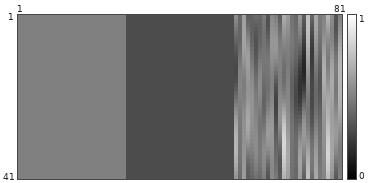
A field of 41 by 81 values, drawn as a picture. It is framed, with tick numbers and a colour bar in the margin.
It is made of 1 by 3 panels. Panel 1,1: middling, flat. Panel 1,2: low, flat. Panel 1,3: middling, streaked downward, strong in contrast.
